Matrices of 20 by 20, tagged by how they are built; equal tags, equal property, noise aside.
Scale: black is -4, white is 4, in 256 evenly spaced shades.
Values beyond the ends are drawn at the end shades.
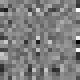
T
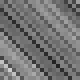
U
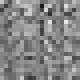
T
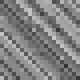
U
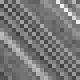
U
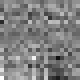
T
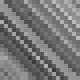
U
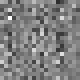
T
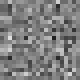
T
